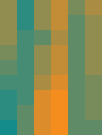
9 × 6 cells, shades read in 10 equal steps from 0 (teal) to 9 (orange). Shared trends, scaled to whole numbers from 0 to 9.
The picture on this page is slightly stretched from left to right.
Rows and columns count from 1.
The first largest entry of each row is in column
4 4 4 4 4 4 4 4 4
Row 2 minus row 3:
0 -1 2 1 0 0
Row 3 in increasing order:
2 3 3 5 5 6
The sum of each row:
28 26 24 26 25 25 27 28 26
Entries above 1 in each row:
5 5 6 6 6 6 5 5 5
